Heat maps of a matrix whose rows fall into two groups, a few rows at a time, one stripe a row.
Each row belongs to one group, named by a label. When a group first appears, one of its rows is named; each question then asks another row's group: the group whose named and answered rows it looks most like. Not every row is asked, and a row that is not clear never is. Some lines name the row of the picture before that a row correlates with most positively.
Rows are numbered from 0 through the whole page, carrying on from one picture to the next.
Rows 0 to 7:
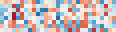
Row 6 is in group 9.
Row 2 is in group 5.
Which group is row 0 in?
9
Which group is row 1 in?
9
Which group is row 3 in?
9
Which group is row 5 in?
9
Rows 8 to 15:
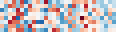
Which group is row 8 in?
9
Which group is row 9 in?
9
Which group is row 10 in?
5
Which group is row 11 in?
5
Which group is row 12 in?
9
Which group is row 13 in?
5
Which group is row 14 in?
9
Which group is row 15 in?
5
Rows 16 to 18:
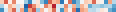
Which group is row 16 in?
5
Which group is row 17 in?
9
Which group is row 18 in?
9
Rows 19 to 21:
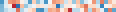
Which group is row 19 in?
5
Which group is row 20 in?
9
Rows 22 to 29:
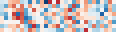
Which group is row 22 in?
5
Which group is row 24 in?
5
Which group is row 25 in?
9
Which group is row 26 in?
5
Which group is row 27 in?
9
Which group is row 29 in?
9
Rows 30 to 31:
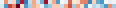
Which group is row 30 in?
9
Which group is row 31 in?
5
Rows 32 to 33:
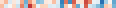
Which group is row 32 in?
9
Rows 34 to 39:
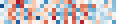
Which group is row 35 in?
9
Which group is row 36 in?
9
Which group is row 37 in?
9
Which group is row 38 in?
9
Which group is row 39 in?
9
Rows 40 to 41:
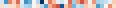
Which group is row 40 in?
5
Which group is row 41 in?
5
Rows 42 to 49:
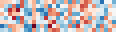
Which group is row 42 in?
9
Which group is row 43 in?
9
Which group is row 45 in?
5
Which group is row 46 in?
9
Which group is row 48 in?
5
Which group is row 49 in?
5
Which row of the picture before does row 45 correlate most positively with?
41
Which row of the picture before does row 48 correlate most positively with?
40
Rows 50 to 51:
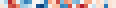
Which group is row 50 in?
5
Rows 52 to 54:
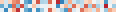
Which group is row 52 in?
5
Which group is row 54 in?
5
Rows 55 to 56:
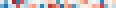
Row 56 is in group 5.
